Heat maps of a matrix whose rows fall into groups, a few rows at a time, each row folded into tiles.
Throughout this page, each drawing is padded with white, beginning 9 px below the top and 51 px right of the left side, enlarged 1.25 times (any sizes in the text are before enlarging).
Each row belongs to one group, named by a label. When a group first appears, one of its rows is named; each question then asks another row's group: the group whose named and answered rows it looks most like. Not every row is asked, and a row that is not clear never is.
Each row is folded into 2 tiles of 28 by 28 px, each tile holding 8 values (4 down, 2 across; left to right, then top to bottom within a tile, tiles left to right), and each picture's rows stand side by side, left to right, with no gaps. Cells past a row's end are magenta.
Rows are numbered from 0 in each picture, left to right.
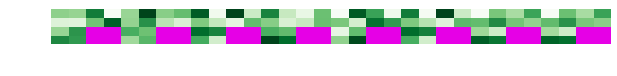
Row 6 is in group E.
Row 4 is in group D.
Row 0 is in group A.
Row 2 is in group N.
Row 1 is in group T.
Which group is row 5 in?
N
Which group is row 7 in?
E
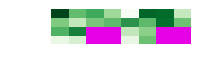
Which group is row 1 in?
D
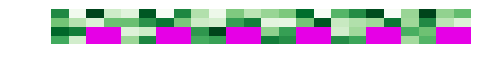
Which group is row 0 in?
N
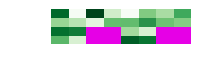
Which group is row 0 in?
N
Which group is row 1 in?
E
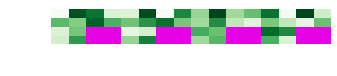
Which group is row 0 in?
D
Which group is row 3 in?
N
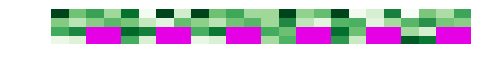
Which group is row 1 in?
N
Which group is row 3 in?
T
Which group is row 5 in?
E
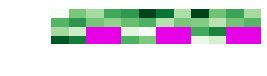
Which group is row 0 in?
E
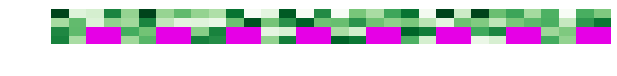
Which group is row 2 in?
A
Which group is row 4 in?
E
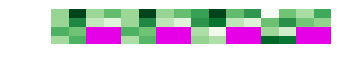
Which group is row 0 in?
T
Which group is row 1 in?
T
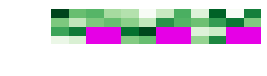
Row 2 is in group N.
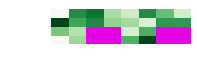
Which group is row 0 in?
D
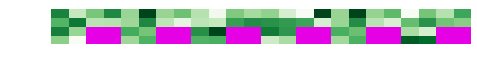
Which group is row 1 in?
T
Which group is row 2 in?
A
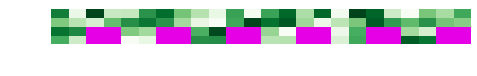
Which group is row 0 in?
N
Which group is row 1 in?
D
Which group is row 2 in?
A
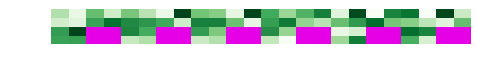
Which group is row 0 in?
A
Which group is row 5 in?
N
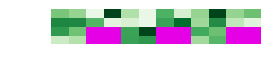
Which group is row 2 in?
T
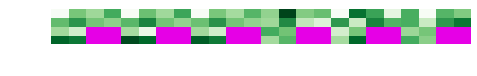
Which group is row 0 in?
E
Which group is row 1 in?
E
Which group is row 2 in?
E
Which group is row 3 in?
T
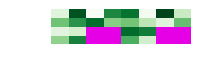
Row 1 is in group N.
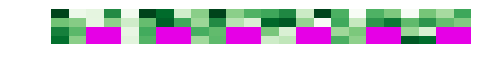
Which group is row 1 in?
D
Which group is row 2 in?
T
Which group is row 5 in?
E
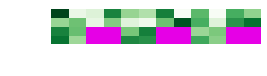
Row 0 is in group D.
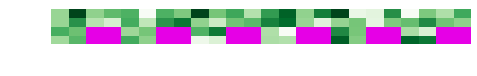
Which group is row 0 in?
T
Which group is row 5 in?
E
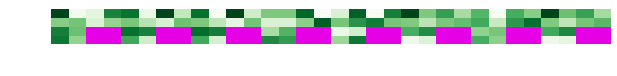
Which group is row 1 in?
N
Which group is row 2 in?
N
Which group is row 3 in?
A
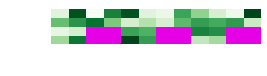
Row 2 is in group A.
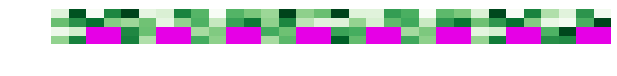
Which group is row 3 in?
T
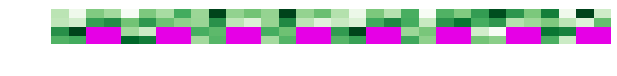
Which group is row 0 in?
A
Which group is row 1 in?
E
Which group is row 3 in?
T
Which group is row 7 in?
N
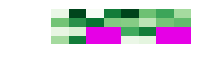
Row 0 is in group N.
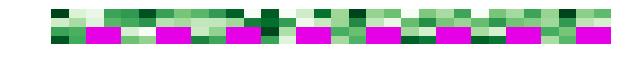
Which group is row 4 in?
T
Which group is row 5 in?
E
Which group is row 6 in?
E
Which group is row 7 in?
T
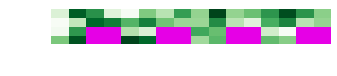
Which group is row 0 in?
D
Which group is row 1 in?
E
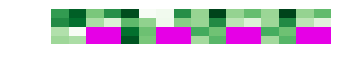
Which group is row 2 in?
T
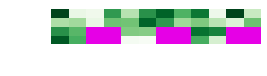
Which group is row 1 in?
D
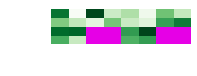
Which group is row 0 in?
N
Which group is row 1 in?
A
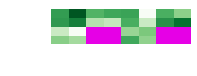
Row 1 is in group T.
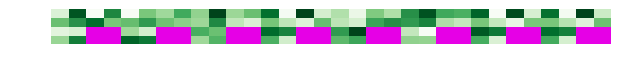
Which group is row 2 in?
T
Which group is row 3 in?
N
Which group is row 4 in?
A
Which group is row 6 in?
N
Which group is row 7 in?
N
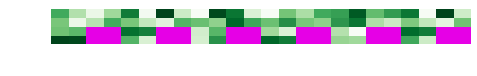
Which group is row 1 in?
N
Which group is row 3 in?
E
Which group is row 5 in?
N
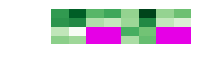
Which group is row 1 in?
T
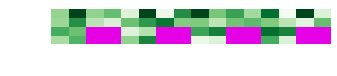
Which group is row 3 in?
N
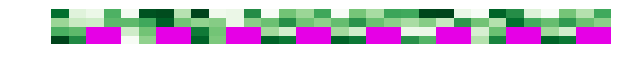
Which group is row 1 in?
D
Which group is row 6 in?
D
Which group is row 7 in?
E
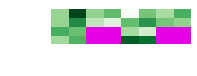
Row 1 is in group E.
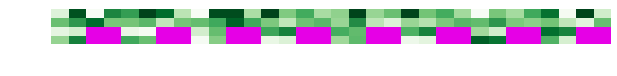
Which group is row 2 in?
D
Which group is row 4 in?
T
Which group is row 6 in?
E
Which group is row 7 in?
N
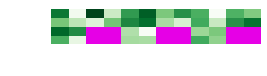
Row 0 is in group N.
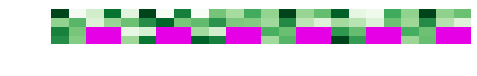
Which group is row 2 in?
E
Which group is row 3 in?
T
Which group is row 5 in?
T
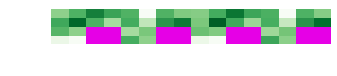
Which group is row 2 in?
D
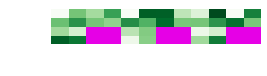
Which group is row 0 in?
E
